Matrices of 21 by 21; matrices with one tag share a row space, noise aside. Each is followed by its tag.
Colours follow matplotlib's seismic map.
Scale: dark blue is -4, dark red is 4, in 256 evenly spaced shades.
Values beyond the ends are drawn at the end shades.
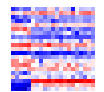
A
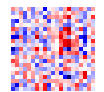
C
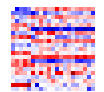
A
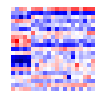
A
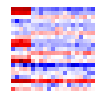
A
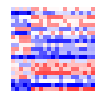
A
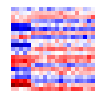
A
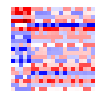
A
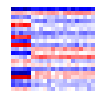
A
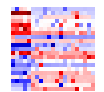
A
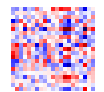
C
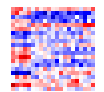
A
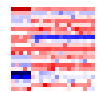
A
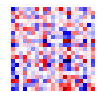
C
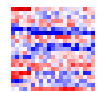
A
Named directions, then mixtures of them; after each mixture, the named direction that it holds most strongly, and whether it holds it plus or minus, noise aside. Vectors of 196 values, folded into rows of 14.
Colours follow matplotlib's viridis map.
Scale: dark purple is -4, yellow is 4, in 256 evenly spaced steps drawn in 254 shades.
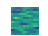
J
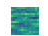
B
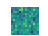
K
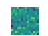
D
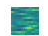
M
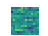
M, minus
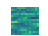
B, plus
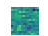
M, minus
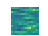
M, plus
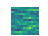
M, plus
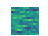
M, minus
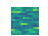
J, minus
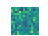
K, minus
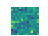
D, minus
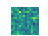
K, minus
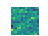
D, plus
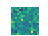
K, minus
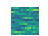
M, plus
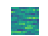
M, plus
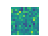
K, minus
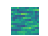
M, plus
